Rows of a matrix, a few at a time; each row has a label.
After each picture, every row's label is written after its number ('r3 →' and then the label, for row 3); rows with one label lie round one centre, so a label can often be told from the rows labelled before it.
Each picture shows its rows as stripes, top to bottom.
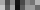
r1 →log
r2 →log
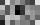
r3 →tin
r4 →log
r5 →log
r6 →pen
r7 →tin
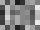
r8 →log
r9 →tin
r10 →tin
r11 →tin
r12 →tin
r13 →log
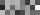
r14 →pen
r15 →tin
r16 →log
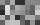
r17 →log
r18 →tin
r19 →tin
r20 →log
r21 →pen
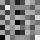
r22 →log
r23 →tin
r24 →log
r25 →tin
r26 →log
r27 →tin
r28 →log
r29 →tin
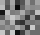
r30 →log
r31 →log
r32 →tin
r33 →pen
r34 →log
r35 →pen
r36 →log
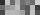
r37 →tin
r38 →pen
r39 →pen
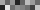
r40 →log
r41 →tin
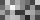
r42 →tin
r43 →pen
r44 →log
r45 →pen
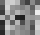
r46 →pen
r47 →tin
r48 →tin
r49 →log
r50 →tin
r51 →tin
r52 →tin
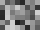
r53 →log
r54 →pen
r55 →tin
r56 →tin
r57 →log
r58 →pen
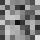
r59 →tin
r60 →log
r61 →tin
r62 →pen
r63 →log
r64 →pen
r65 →pen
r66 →tin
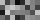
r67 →log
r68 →pen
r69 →tin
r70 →log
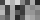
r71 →pen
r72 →log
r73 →log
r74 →log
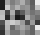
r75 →tin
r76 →tin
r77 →log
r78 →log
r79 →pen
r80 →tin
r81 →tin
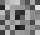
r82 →pen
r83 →tin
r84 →log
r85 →log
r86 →tin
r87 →log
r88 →tin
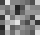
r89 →tin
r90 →log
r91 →log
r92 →tin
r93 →pen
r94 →tin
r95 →tin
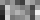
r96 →log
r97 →tin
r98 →tin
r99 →tin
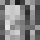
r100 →log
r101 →pen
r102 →pen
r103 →pen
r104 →pen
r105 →tin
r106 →pen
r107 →pen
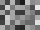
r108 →log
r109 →tin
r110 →log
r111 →tin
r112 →tin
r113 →log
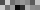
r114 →tin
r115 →log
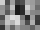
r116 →log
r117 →log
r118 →log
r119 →pen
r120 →pen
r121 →tin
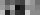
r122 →log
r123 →log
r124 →log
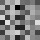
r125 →pen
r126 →log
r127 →pen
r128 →log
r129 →tin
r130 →log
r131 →pen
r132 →log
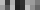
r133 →log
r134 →log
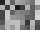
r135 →tin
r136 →log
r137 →tin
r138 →tin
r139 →pen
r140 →pen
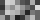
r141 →pen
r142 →tin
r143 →pen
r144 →log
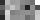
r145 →tin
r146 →pen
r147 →tin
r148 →tin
